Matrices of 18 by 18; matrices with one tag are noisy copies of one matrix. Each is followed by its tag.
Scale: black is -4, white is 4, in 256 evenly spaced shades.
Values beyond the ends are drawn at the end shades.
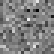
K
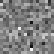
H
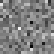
H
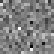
H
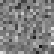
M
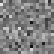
H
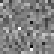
H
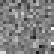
M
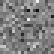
K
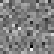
H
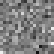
M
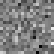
M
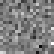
M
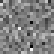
H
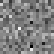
H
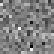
H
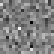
H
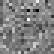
K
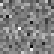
H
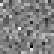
H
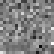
M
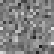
M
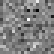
K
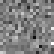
M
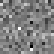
H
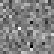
H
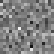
H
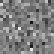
H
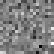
M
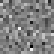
H
